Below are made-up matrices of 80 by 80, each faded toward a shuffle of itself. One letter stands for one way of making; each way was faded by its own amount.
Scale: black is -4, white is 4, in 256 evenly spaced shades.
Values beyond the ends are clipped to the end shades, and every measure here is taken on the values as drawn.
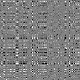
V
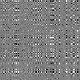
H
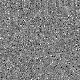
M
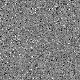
M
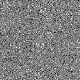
M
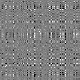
H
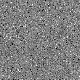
M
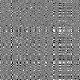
H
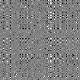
V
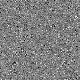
M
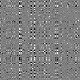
H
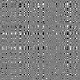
H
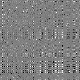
V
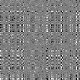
H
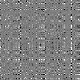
V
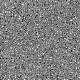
M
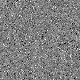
M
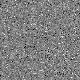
M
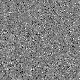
M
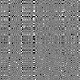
H
